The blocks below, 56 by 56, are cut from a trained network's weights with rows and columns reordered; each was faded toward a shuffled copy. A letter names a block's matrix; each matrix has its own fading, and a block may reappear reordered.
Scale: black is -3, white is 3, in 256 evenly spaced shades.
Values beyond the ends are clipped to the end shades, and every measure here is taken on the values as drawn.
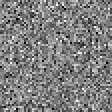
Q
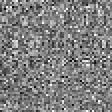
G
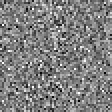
Q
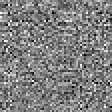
G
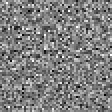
G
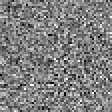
G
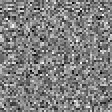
G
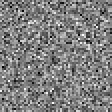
Q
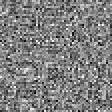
G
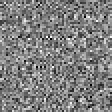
G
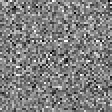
G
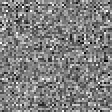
G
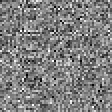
G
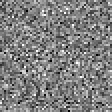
Q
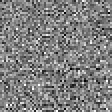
G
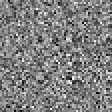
G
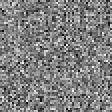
G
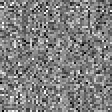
G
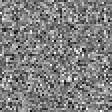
Q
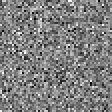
G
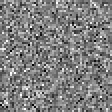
Q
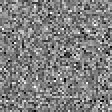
Q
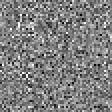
G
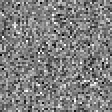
Q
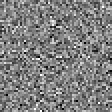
G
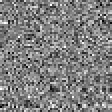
G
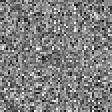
G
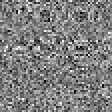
G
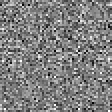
G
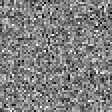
Q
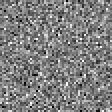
Q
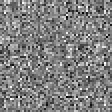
G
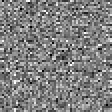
G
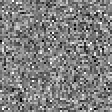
Q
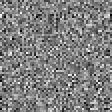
G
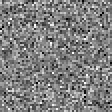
Q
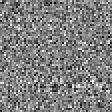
G
